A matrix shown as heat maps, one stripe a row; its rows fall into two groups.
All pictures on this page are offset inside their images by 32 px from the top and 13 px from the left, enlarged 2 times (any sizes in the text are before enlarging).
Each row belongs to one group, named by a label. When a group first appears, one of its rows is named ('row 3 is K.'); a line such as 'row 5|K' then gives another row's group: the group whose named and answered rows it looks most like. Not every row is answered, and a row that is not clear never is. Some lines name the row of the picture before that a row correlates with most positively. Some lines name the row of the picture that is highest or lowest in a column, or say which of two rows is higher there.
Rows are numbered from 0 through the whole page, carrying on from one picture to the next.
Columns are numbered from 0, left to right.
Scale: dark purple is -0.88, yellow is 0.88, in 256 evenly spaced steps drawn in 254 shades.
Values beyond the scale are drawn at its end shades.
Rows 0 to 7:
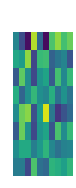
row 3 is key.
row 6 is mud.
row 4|mud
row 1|mud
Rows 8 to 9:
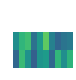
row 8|mud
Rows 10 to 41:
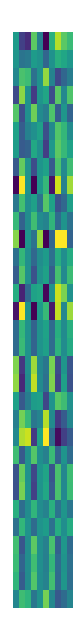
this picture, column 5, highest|32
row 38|key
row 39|key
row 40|key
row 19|mud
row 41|mud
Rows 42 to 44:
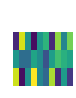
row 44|key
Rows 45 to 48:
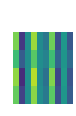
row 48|key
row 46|key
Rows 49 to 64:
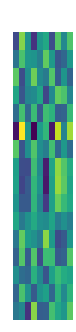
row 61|mud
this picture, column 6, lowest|54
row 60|mud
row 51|key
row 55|key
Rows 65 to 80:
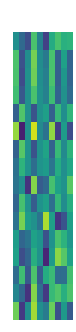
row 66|key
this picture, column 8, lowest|75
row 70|key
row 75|mud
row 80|key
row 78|mud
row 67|key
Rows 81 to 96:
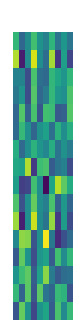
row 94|mud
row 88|mud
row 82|key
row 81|key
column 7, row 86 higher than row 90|Yes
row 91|key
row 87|key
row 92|mud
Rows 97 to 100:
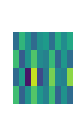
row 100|key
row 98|key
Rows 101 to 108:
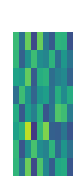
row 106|mud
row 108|mud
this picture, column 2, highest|106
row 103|mud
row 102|key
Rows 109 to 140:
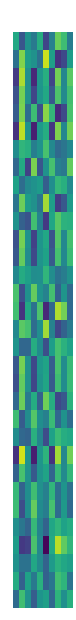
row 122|mud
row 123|key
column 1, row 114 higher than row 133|Yes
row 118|mud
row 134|key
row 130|key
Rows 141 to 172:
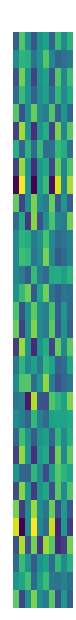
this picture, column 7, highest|149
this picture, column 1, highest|149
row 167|key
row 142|mud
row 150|key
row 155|mud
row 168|key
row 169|mud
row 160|mud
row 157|key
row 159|mud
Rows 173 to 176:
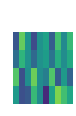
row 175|key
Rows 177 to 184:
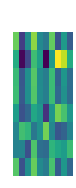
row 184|key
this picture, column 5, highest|182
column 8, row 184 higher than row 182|Yes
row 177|key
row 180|key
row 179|key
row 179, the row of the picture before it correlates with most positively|175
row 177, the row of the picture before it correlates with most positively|175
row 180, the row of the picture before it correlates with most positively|175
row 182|mud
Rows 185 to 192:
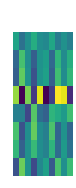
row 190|key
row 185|key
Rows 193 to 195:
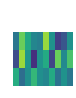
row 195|key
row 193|mud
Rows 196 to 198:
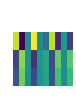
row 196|key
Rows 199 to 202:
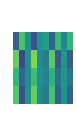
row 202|key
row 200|key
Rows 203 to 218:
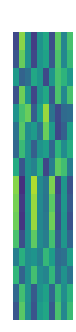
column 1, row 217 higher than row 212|Yes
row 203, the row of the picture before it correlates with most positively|199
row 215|mud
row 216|key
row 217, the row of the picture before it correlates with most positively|199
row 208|mud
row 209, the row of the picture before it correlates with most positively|199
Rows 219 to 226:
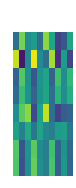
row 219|mud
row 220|key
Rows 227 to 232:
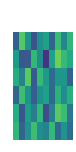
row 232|key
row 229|mud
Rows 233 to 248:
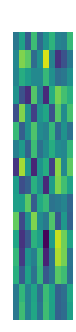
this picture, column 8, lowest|234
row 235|mud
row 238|key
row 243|key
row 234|mud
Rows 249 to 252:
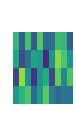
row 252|mud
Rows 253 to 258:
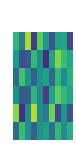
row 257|key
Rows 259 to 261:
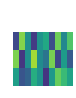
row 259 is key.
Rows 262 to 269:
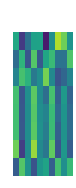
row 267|key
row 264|mud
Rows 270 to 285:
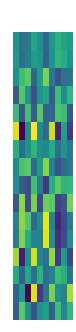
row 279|mud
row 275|key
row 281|mud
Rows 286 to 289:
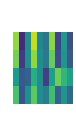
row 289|key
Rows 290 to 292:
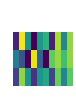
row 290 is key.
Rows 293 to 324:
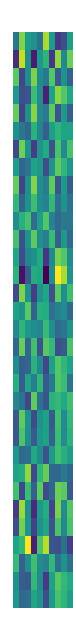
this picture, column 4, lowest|310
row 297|key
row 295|key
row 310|mud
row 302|key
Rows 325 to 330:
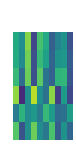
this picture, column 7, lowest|328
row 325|mud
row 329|mud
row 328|key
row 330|key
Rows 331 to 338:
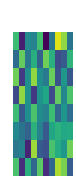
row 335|key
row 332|mud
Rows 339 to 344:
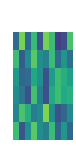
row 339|mud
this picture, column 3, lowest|343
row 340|key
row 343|mud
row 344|key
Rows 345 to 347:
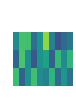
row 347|key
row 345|mud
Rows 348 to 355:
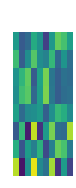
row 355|key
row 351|mud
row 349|key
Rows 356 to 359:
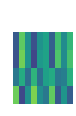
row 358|mud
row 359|key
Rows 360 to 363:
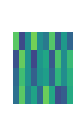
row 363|mud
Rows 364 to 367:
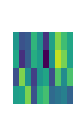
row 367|mud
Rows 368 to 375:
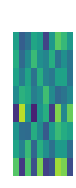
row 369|key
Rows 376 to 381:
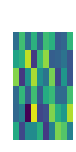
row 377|mud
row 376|mud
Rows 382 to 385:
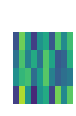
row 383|mud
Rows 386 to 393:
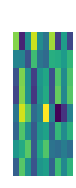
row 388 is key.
